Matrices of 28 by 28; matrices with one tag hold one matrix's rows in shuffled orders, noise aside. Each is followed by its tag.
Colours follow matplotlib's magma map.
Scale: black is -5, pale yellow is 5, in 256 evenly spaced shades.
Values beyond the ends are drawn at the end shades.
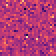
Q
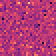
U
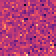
Q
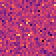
U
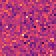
Q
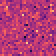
Q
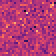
Q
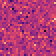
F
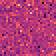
U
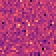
U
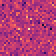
U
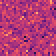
Q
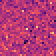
Q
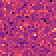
F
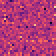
F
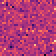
F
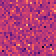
U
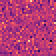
U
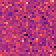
Q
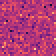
F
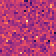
Q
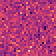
U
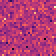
F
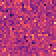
F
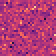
F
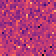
U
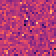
Q
